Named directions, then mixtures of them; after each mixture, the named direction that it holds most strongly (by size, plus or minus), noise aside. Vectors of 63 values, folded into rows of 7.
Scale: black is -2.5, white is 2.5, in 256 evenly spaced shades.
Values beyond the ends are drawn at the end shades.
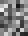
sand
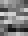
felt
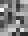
sand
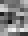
felt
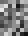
sand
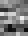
felt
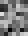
sand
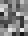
sand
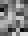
sand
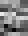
felt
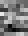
felt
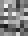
felt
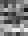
felt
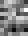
felt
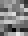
felt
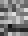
felt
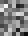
sand
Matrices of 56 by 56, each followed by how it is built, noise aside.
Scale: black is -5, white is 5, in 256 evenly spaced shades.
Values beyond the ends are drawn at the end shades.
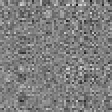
low rank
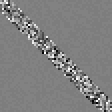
banded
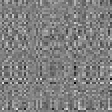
low rank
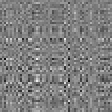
low rank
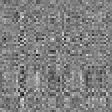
low rank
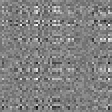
low rank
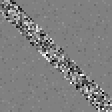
banded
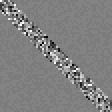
banded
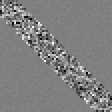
banded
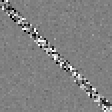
banded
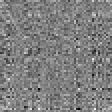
low rank
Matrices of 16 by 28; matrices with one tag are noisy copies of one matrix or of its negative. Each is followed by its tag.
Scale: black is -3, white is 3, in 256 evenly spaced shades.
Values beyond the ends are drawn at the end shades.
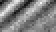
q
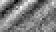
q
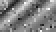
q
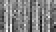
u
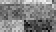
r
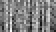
u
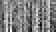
u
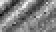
q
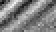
q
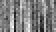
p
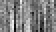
p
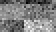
r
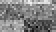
r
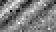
q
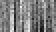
p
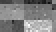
r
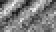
q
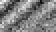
q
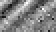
q
